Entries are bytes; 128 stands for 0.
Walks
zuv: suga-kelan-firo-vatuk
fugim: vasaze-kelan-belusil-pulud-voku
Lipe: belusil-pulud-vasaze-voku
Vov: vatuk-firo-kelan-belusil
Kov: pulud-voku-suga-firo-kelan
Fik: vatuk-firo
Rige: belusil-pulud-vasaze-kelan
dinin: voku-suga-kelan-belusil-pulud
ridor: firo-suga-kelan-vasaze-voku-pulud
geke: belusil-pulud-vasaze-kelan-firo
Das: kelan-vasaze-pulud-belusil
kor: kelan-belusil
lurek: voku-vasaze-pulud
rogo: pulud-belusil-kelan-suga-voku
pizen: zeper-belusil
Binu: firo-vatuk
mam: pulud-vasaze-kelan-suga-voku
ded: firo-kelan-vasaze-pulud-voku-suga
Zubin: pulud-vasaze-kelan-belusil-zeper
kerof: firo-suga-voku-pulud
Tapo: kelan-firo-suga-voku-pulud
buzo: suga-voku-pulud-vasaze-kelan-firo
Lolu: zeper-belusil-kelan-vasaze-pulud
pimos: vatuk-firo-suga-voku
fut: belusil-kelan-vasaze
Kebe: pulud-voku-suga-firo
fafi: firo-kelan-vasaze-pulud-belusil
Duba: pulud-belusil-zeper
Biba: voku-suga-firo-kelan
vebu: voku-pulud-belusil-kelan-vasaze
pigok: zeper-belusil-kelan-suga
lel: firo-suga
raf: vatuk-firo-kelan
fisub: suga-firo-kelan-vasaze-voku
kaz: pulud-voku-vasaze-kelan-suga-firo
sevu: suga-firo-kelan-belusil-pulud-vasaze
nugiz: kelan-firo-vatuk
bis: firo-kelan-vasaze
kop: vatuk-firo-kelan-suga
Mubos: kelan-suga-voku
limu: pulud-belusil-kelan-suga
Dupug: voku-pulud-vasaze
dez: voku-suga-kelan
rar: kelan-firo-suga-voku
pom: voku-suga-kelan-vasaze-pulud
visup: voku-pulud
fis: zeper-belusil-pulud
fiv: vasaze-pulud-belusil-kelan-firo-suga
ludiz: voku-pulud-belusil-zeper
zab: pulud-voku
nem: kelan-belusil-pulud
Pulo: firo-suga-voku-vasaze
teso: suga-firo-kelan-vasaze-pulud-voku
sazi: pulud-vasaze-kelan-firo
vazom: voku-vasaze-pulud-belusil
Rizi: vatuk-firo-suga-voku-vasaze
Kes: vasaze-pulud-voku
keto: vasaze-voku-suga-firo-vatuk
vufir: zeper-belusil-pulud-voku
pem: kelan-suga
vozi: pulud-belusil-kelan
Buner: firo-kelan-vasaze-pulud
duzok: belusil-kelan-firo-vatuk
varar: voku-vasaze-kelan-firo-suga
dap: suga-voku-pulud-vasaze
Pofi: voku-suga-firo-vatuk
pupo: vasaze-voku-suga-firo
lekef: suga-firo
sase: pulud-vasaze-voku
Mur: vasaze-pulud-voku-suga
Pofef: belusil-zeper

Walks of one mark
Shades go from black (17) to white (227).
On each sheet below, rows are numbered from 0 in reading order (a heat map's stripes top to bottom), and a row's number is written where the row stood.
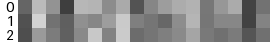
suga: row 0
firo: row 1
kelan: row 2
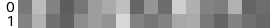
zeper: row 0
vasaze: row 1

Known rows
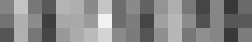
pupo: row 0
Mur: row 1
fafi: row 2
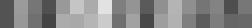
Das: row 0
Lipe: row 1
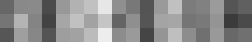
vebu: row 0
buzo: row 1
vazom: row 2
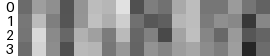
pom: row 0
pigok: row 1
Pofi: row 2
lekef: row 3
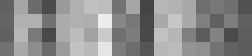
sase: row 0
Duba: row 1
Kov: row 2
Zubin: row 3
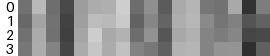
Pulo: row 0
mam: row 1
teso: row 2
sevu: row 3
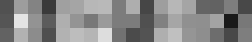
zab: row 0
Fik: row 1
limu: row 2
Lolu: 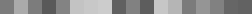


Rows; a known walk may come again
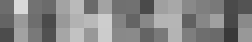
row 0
nugiz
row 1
fut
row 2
kor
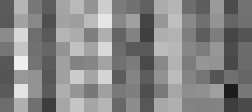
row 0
Biba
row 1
vazom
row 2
keto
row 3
varar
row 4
Binu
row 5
nem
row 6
Fik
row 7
teso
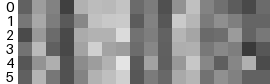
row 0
rogo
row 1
Lolu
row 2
Rige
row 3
fisub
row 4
visup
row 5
Buner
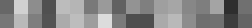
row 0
lekef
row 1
fiv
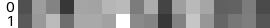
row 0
zab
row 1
ludiz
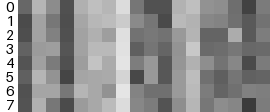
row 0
limu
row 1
vozi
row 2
dez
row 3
dinin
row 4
Das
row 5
kerof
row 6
Pofef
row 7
fafi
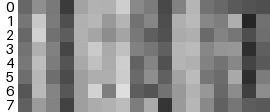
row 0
fugim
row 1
Rizi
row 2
duzok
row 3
sevu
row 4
kaz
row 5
Pulo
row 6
pem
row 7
vufir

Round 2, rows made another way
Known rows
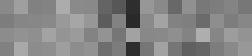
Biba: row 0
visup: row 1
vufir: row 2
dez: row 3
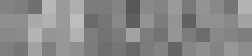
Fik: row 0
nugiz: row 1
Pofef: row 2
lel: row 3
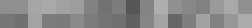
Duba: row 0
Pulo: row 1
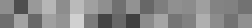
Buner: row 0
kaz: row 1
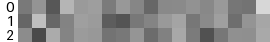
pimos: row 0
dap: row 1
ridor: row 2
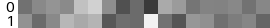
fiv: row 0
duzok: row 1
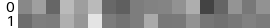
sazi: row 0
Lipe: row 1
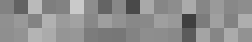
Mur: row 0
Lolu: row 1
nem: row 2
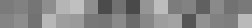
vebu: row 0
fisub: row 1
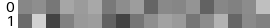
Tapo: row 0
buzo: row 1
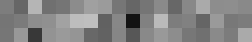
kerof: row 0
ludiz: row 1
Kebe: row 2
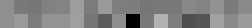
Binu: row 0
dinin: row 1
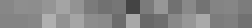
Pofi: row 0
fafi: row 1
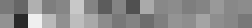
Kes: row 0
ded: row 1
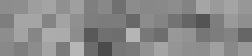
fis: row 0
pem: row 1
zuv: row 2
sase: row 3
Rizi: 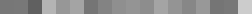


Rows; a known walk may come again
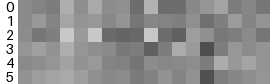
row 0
fafi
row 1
pizen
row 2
fut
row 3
vozi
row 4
fis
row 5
kor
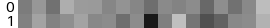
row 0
rar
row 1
pom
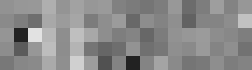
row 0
pigok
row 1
Tapo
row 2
ded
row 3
bis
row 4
Dupug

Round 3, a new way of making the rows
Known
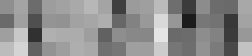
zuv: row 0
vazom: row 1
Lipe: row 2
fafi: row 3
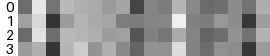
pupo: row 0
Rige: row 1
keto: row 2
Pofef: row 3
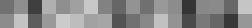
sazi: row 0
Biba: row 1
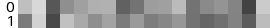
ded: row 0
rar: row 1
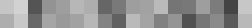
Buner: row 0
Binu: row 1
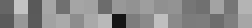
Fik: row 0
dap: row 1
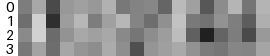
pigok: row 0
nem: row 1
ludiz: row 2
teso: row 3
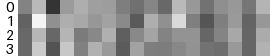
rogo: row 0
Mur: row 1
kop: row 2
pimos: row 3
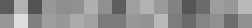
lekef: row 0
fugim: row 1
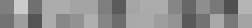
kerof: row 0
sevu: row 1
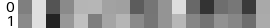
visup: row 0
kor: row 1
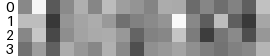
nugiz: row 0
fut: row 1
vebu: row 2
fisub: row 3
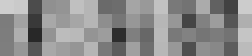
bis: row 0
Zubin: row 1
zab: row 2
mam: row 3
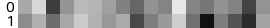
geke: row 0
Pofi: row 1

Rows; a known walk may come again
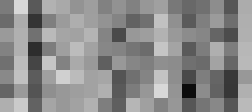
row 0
Tapo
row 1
fis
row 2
ridor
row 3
pizen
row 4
Rizi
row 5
Biba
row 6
lurek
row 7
Binu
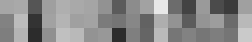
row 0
duzok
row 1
limu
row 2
zab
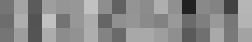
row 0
varar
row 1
raf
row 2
sevu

